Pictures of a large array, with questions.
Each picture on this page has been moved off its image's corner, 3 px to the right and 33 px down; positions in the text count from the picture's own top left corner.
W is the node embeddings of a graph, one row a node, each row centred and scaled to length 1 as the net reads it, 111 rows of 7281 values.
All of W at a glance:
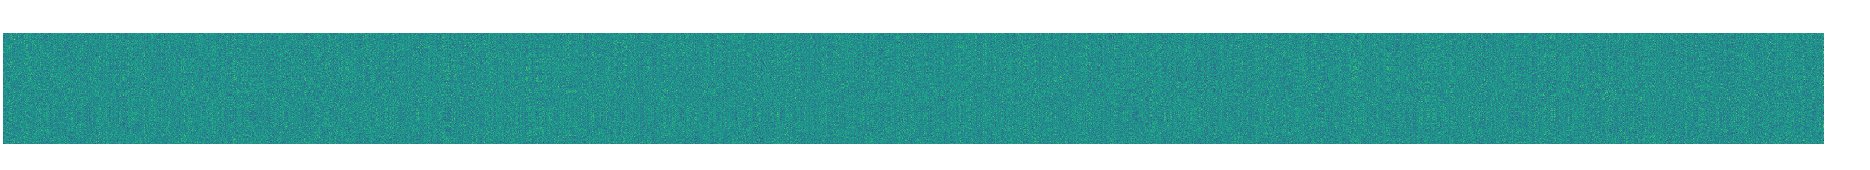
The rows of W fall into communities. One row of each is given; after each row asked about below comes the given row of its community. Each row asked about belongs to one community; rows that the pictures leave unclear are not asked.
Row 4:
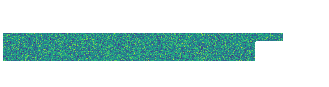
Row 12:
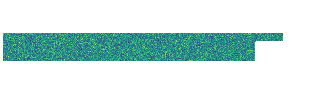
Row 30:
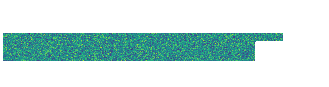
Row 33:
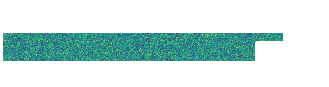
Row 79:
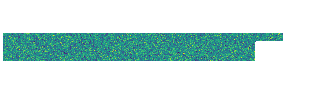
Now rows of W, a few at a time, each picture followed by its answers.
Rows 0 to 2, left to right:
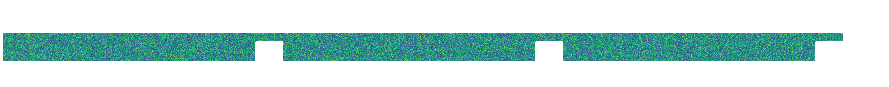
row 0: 79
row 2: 4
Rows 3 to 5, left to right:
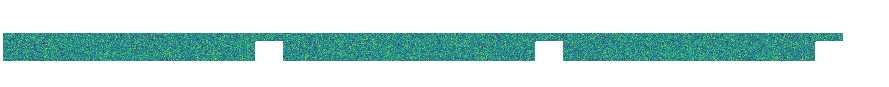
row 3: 4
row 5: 4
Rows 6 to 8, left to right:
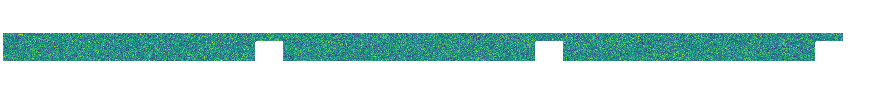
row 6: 33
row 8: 30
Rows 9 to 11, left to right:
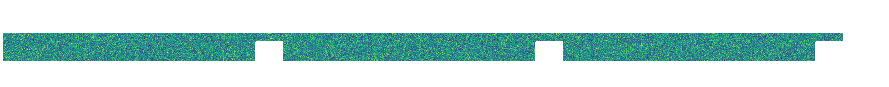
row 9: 12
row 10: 30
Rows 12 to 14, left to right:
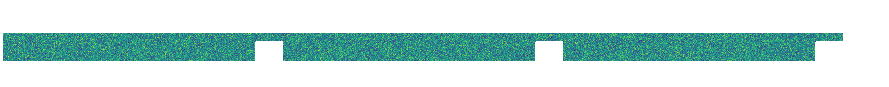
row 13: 4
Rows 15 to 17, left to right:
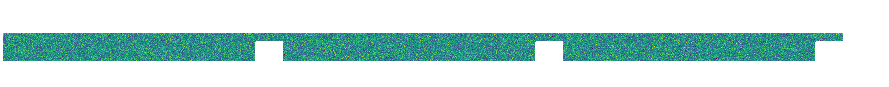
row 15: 12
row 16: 30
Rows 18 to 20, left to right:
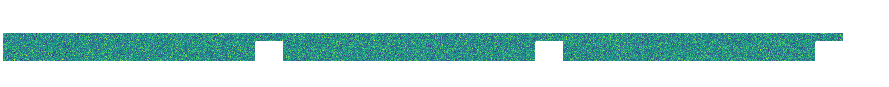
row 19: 12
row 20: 12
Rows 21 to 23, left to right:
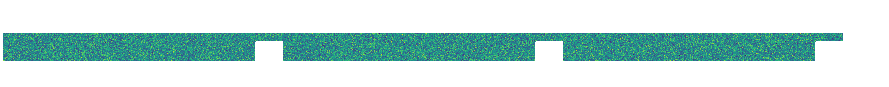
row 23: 79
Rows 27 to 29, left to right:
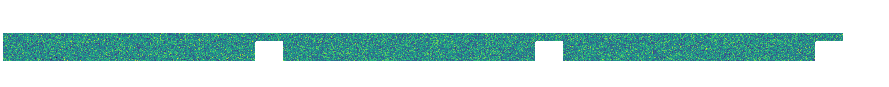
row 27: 33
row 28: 33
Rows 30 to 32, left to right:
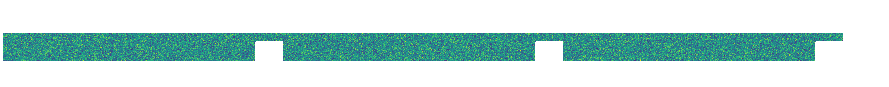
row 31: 79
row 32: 12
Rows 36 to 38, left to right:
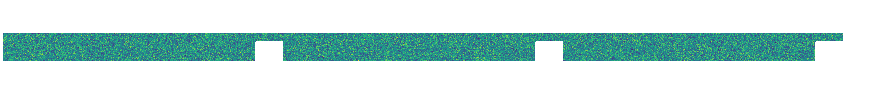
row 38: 30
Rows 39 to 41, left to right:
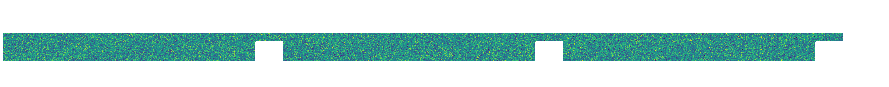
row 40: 12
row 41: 30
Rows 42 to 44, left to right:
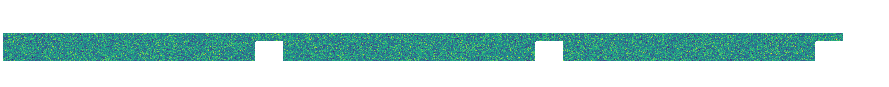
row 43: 79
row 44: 30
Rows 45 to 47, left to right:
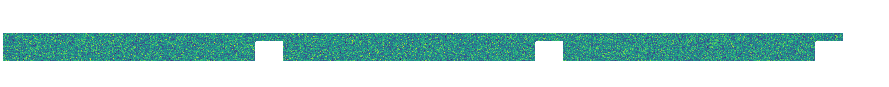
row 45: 33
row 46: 33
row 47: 33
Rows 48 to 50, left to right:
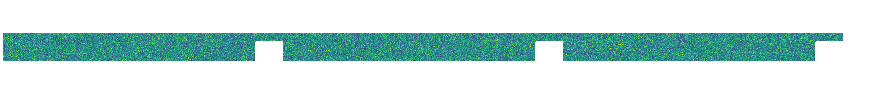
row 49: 79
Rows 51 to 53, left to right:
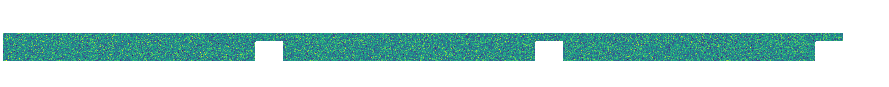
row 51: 12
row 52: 12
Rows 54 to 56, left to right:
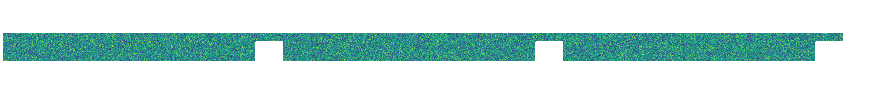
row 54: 4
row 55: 33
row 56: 79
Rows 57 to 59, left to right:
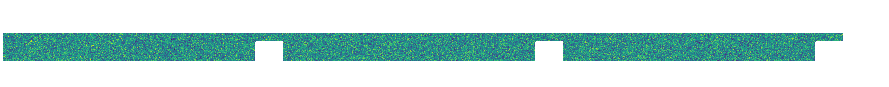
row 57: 33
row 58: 30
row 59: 33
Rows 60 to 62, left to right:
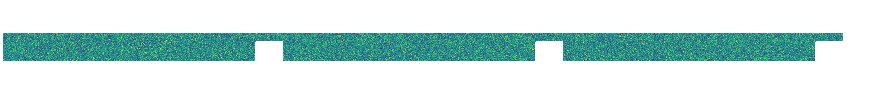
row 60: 12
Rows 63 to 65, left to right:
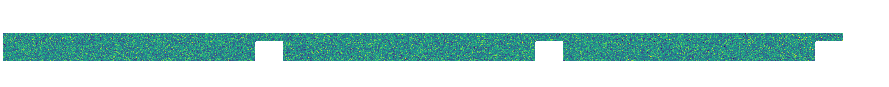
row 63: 79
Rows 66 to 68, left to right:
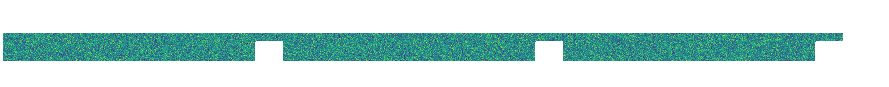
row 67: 4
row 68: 79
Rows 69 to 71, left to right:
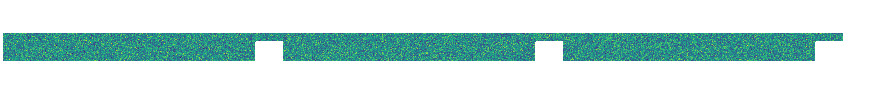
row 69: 30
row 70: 4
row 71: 12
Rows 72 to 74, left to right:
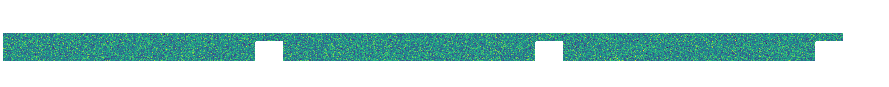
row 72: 30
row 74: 12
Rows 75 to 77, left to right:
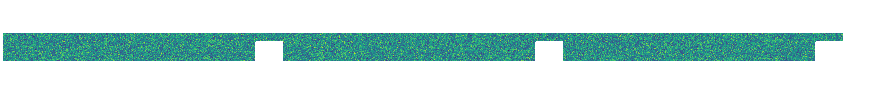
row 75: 79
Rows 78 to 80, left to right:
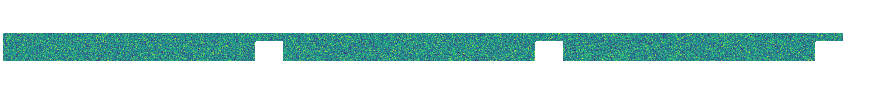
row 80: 79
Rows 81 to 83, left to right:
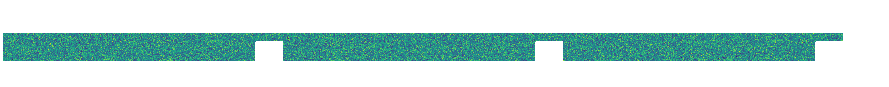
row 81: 79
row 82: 12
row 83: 79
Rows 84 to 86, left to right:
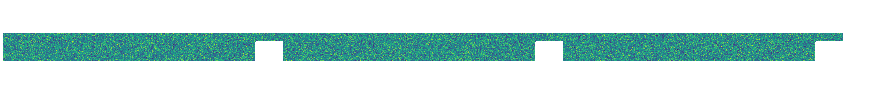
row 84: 79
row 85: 79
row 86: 79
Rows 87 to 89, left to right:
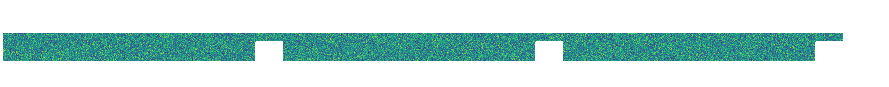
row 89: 30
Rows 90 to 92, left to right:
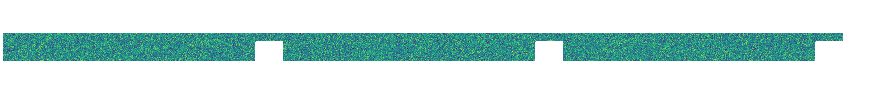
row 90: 79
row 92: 12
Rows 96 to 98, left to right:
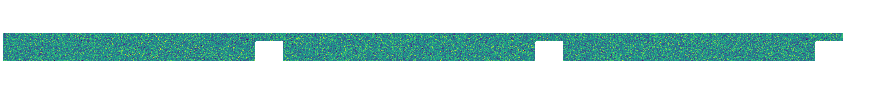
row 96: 12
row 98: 12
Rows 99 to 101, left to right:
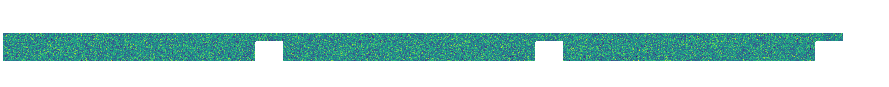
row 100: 4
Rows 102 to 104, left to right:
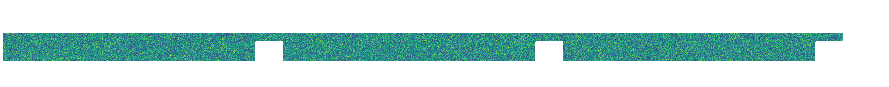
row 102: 12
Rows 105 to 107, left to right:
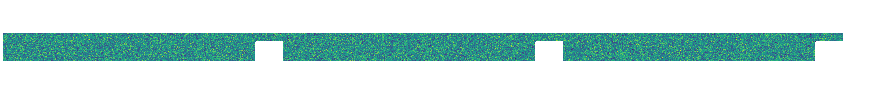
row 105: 33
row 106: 30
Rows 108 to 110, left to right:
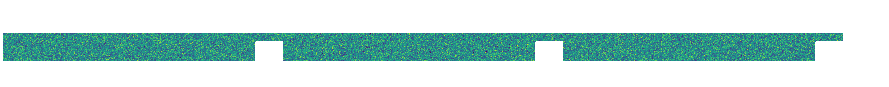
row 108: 33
